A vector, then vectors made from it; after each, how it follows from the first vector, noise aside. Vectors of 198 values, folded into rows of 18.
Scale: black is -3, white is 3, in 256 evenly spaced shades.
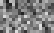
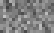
shrunk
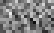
wrapped around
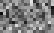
wrapped around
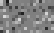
partly zeroed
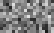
reversed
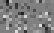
partly zeroed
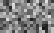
reversed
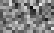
wrapped around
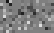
partly zeroed
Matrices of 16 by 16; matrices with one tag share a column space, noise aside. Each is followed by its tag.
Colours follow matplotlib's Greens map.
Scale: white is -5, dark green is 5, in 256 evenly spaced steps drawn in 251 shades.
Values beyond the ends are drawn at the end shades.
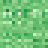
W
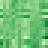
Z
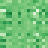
W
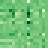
W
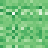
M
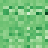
M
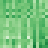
Z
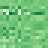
M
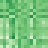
Z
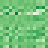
M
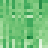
Z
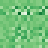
M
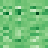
M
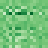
M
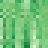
Z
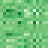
W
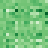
W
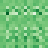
M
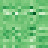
M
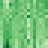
Z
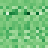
M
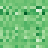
M
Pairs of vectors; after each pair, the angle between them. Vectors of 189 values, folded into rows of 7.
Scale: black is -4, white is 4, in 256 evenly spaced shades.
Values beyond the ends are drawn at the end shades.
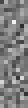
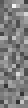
orthogonal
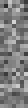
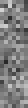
partly aligned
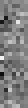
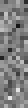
partly opposed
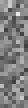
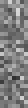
partly aligned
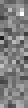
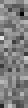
nearly opposite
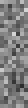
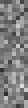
nearly opposite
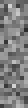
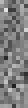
partly opposed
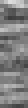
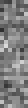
partly opposed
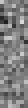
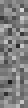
partly aligned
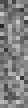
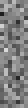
nearly opposite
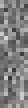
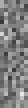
nearly parallel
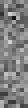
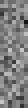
partly aligned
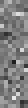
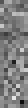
nearly parallel
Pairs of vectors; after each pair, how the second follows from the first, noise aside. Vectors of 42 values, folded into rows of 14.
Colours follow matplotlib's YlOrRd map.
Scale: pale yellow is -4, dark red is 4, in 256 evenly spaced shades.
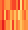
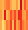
negated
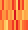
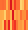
reversed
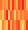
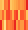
shuffled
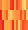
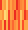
shuffled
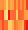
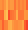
shrunk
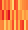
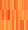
shrunk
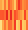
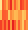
shuffled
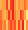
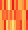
shuffled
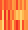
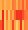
negated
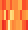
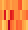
negated
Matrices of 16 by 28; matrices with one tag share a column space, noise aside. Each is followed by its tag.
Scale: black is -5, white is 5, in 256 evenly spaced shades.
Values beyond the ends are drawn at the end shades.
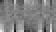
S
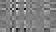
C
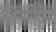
S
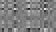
C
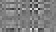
C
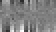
S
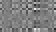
C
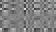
C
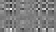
C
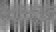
S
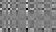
C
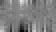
S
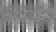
S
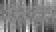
S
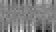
S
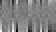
S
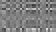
C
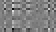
C
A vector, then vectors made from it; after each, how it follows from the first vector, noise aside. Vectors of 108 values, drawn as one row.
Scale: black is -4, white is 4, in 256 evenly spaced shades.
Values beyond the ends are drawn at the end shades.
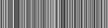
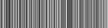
wrapped around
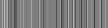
partly zeroed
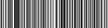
scaled up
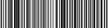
scaled up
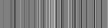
partly zeroed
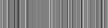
partly zeroed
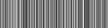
wrapped around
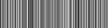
wrapped around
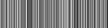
wrapped around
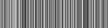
wrapped around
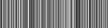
wrapped around
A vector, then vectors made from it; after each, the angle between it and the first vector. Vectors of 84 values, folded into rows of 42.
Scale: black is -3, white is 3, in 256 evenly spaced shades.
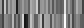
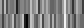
nearly parallel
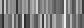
nearly parallel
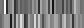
partly aligned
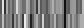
nearly opposite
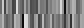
nearly opposite
